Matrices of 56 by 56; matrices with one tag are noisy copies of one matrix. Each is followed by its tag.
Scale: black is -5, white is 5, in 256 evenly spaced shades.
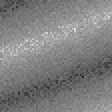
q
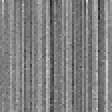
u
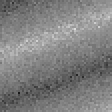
q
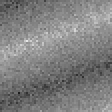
q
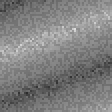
q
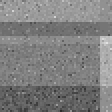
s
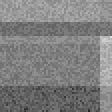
s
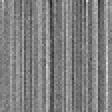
u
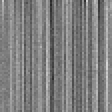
u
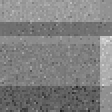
s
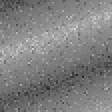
q
